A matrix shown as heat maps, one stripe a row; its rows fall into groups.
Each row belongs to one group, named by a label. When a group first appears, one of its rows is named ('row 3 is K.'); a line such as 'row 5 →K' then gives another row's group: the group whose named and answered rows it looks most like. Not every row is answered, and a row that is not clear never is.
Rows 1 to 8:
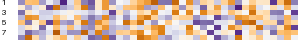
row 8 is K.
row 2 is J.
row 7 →J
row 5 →J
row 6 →K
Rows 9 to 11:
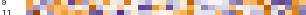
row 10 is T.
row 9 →T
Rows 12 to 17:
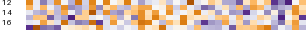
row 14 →J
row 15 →K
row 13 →J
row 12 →T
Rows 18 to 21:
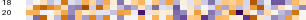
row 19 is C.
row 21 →J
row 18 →J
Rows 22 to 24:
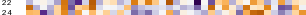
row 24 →T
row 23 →T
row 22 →J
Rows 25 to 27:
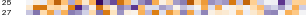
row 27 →J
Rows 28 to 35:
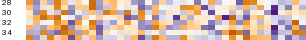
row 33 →T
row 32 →T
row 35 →T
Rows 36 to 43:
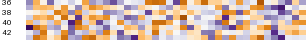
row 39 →C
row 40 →T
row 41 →K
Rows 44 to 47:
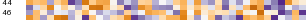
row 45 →C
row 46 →K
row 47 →T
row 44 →C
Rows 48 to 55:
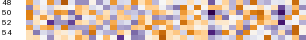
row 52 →K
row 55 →K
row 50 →T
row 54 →T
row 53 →J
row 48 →J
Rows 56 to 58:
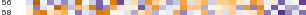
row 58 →C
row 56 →K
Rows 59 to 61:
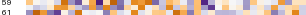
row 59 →J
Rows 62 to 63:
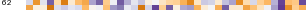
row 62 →K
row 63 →C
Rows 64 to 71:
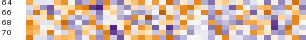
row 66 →K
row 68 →T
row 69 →C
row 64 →J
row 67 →J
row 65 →K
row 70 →C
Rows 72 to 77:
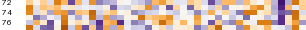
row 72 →T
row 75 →J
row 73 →C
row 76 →K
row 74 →T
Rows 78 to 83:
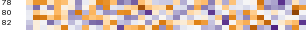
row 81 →C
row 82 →K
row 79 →J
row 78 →C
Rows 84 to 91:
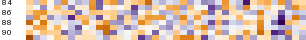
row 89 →C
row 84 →J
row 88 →C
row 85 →T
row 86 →C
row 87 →K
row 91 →T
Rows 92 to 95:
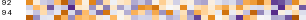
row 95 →T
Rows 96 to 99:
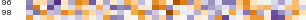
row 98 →J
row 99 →C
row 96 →K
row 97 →K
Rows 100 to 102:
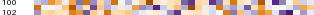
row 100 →J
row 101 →T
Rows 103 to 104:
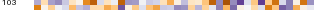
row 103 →K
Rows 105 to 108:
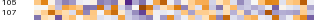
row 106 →J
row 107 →C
